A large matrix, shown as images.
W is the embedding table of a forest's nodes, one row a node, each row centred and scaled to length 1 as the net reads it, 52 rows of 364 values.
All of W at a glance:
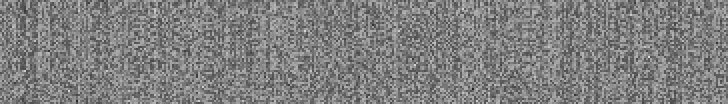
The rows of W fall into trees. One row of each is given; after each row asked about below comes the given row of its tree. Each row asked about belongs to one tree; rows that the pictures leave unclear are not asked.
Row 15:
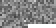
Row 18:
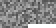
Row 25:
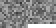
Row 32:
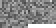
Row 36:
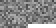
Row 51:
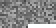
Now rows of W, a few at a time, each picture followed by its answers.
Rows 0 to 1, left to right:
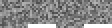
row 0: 25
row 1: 32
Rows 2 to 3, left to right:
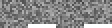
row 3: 32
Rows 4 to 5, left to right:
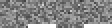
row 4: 51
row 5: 36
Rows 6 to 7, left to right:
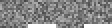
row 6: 36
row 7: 18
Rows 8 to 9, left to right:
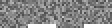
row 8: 51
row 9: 32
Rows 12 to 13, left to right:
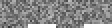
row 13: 32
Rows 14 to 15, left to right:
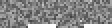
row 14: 51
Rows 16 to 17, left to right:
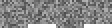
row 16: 32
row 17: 32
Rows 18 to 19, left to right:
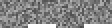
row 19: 15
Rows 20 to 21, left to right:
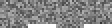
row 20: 51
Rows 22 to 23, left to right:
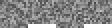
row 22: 51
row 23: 18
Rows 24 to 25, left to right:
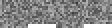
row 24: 32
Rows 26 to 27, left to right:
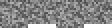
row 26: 51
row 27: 51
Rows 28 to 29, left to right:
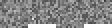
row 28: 18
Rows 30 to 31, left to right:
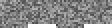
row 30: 32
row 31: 51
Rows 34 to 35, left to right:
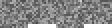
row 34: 32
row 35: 18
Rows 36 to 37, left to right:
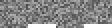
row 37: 15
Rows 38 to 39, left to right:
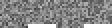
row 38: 15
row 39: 25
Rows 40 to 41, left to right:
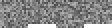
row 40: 32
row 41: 51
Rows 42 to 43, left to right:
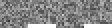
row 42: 25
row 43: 15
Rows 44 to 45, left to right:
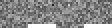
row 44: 36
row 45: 18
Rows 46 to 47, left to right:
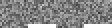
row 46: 15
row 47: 36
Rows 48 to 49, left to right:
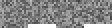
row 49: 51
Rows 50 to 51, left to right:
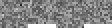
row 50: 25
